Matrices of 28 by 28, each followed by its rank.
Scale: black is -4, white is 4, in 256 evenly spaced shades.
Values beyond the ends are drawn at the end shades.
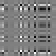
one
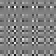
one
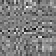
five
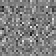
five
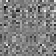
five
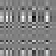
one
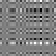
one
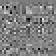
five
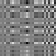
one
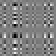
one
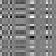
one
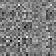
five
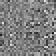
five
